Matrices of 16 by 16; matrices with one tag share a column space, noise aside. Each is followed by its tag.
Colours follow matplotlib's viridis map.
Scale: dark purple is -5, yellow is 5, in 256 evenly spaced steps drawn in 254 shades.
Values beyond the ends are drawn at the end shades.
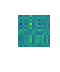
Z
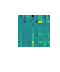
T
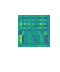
Z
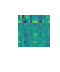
T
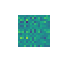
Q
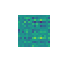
Q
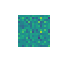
Q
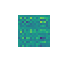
Q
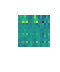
T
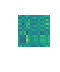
Z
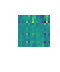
T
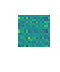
Q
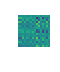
Q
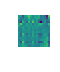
T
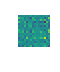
Q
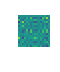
Q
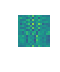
Z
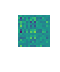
Q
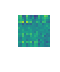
T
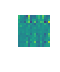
T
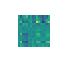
T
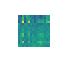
T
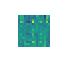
T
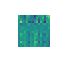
T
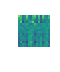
T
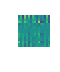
T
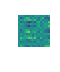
Q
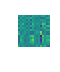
Z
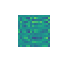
Q
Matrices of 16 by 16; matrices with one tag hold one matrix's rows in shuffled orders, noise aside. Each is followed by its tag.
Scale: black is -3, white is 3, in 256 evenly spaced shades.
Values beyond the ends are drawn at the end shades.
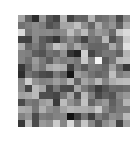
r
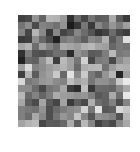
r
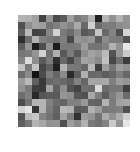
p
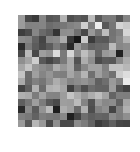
r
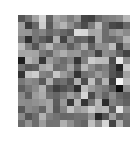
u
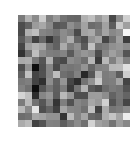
p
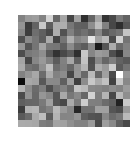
u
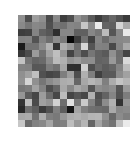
r
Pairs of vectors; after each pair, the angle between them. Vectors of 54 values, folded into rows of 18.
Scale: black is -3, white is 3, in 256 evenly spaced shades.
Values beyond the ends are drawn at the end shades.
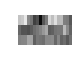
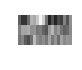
nearly opposite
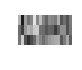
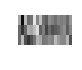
nearly parallel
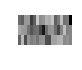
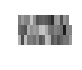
nearly opposite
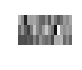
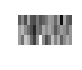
orthogonal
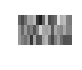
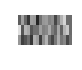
partly aligned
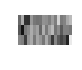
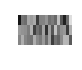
orthogonal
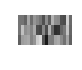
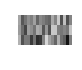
partly opposed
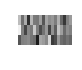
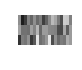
orthogonal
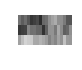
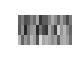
partly aligned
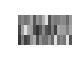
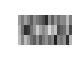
nearly opposite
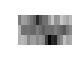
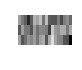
partly opposed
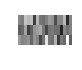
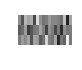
nearly parallel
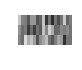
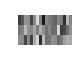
partly opposed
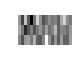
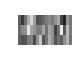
partly opposed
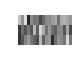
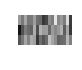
partly aligned
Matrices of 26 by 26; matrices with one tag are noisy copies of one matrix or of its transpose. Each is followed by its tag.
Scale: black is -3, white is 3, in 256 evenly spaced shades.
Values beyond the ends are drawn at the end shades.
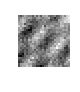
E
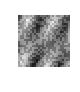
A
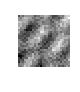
E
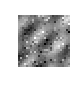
E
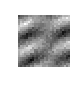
A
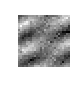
A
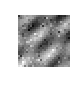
E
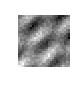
E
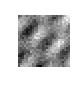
E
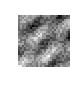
E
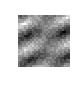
A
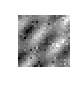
E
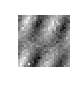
A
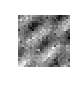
E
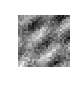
E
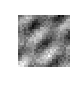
E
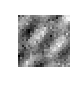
E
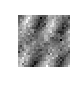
A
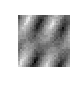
A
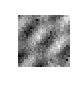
E
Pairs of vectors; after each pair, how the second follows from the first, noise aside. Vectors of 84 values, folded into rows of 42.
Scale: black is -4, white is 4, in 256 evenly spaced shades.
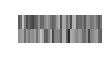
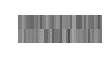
shrunk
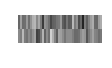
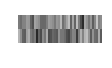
reversed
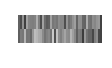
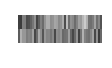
reversed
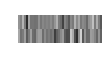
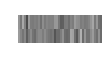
shrunk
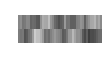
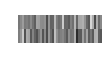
shuffled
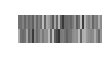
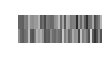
shuffled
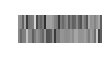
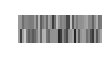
shuffled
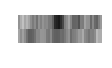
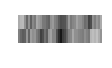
reversed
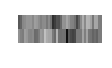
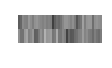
shrunk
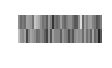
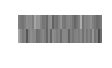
shrunk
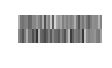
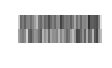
shuffled
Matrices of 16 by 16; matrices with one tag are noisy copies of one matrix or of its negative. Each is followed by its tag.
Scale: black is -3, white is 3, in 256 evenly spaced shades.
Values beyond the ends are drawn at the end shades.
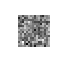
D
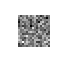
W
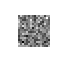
W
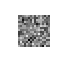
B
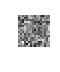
D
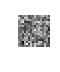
D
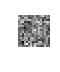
D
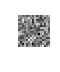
B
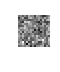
D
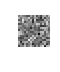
B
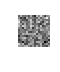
W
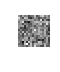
D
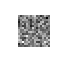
W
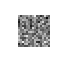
W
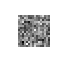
D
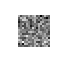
W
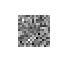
B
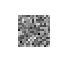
B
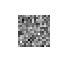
B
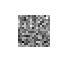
W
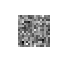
D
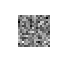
W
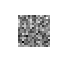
W
